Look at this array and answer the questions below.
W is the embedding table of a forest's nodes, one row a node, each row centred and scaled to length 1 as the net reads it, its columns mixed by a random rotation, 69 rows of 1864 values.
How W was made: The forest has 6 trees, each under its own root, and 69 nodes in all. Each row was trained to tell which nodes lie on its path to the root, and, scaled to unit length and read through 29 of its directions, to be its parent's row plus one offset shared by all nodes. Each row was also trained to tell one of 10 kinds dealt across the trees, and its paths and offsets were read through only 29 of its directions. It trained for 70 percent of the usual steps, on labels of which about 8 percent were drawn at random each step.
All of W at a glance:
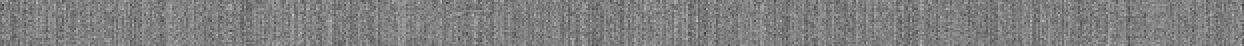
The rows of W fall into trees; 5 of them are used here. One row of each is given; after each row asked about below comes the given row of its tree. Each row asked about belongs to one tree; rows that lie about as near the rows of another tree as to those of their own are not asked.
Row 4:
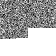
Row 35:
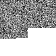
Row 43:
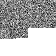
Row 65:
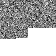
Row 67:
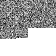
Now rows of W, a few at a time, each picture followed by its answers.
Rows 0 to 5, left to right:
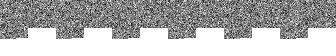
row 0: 65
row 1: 43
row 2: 43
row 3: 4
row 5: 43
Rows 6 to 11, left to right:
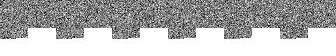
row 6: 65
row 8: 67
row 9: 65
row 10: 4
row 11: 67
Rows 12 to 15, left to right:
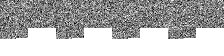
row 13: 67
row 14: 67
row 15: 4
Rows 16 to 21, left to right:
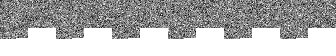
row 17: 65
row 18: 67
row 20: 65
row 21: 65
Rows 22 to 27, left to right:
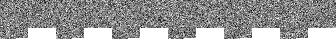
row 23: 35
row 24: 65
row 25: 35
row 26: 4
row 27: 67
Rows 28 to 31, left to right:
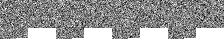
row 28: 4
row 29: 43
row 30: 67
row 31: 65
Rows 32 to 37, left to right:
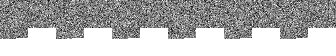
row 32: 67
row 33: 4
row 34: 43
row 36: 43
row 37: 67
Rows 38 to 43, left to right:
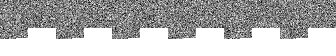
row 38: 65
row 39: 65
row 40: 67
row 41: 4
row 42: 35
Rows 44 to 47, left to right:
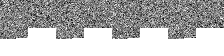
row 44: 65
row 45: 4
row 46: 35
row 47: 4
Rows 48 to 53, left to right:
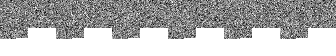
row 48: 67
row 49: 43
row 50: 67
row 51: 65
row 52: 43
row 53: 43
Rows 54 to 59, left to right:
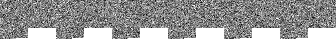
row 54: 4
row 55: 67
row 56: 35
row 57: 65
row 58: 4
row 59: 35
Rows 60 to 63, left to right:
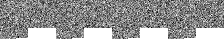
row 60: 67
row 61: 43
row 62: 67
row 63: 65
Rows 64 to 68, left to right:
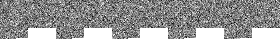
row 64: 43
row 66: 67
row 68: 4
